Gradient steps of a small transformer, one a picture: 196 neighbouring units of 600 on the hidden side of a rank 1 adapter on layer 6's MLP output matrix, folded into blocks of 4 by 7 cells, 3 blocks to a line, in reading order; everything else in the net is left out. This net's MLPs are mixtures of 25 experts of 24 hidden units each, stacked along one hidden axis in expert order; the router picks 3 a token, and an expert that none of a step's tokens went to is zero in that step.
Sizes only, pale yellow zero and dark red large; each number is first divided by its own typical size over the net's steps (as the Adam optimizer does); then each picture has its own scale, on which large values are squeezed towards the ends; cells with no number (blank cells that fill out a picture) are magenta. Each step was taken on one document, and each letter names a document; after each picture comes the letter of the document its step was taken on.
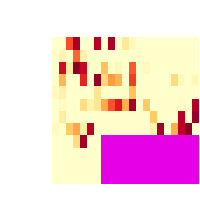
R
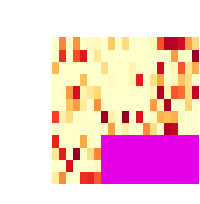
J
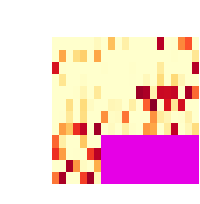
J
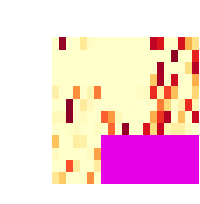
J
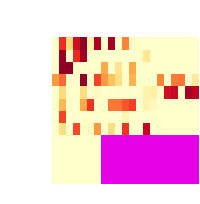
R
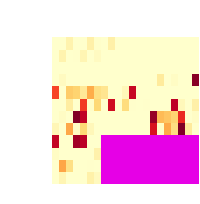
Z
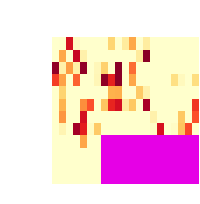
R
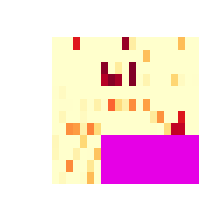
R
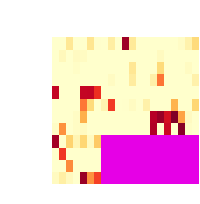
Z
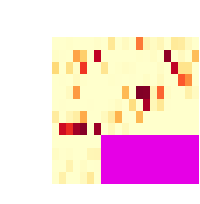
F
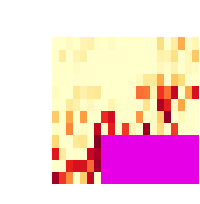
J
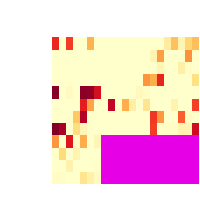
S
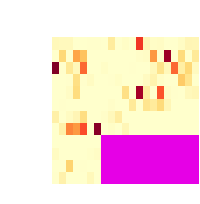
F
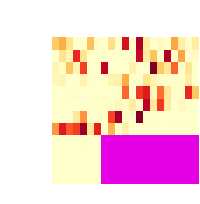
F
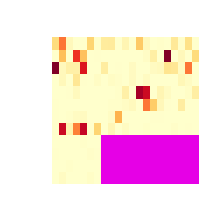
F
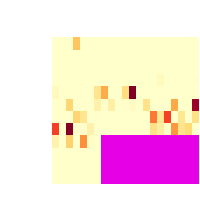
Z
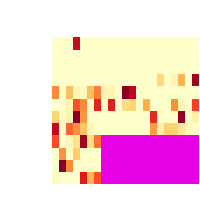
Z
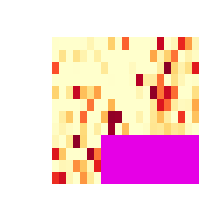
J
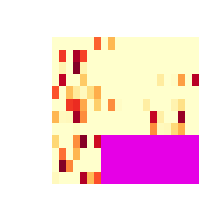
Z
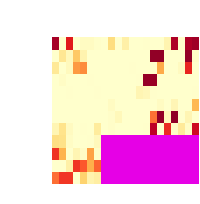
S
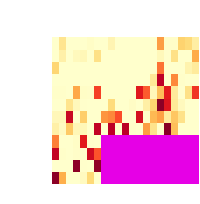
J
